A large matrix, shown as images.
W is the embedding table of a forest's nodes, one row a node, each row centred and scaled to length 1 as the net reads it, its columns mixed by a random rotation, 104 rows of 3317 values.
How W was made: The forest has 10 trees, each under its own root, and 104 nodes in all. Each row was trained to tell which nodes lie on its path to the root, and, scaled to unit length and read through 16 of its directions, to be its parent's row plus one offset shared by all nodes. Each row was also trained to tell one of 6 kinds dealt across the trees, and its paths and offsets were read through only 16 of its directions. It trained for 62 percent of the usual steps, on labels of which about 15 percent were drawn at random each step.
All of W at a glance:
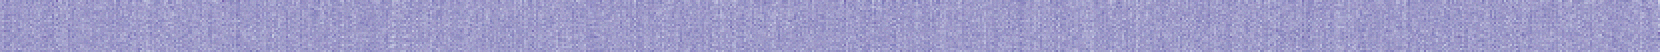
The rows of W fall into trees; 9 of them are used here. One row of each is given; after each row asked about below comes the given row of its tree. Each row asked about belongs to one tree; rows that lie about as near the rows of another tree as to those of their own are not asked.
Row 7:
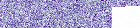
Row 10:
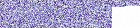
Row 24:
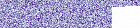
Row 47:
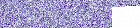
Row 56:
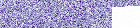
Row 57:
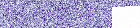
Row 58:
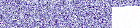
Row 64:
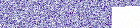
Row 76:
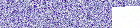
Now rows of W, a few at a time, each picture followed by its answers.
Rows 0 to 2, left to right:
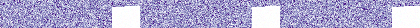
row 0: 10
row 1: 24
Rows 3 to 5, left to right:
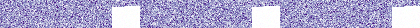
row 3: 10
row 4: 10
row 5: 24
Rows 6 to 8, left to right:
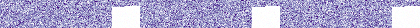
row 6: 10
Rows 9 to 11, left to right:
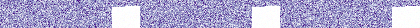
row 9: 58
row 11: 47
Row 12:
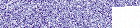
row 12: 56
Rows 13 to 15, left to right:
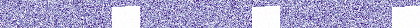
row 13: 58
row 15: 24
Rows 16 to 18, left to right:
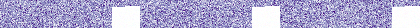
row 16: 56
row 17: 56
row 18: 64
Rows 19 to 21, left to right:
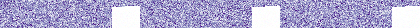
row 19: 58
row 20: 64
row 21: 76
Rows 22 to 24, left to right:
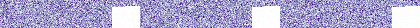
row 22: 57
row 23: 10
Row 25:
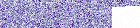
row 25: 76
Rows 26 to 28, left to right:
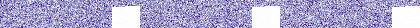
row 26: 64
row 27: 76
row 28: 47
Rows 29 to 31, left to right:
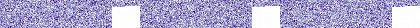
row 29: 10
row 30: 64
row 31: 64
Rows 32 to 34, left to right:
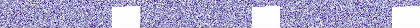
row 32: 76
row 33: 10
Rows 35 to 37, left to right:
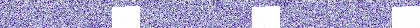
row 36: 58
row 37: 58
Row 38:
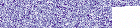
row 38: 10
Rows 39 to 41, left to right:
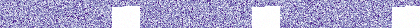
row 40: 56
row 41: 56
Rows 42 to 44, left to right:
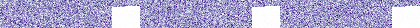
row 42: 76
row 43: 76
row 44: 57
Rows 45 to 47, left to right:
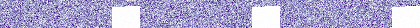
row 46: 58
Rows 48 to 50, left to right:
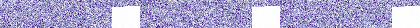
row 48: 56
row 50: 10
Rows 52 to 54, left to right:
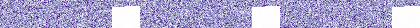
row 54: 56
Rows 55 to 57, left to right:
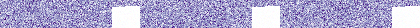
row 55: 76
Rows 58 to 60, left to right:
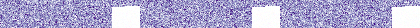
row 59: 64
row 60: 58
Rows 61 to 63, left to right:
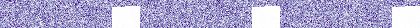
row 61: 58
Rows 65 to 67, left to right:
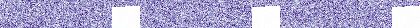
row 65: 56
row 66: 64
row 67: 76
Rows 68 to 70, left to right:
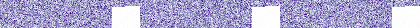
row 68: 64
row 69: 7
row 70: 64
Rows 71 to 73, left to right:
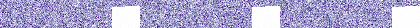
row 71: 56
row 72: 58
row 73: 76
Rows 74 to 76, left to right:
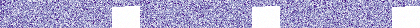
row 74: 10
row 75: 57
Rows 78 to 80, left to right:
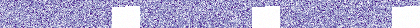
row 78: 64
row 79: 56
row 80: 10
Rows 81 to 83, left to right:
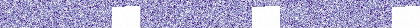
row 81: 76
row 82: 76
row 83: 64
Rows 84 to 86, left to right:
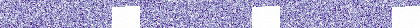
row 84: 56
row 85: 58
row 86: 58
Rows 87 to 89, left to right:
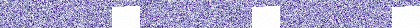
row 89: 10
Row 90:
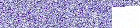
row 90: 24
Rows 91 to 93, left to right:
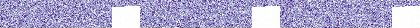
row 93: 76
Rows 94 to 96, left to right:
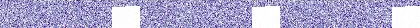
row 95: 47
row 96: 56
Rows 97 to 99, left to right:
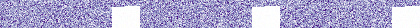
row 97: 10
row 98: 76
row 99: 56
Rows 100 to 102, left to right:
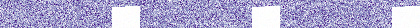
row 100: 58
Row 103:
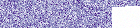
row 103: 58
